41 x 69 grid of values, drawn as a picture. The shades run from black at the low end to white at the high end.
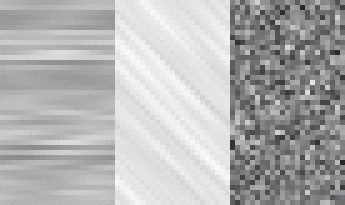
The table splits into one row of 3 panels. Panel 1,1: high, streaked across. Panel 1,2: very high, slanting down to the right, faint in contrast. Panel 1,3: middling, fine-grained, strong in contrast.
